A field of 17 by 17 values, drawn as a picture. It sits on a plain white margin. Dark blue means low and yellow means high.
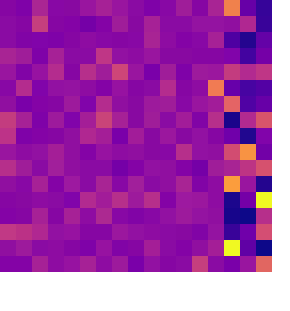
The left part is calmer, up to a seam about 80% of the way across. Most values sit low, with a long tail of high ones. There are no regular stripes. Neither half mirrors the other.
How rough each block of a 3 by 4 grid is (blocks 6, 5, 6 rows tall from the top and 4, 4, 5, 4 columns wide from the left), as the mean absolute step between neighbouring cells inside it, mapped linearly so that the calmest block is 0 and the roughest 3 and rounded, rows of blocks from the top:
0 0 0 1
0 0 0 2
0 0 0 3
